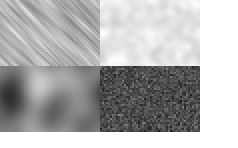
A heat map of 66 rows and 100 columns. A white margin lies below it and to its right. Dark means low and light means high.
It is made of 2 by 2 panels. Panel 1,1: high, slanting down to the right. Panel 1,2: very high, blotchy, faint in contrast. Panel 2,1: middling, smooth, strong in contrast. Panel 2,2: low, fine-grained.
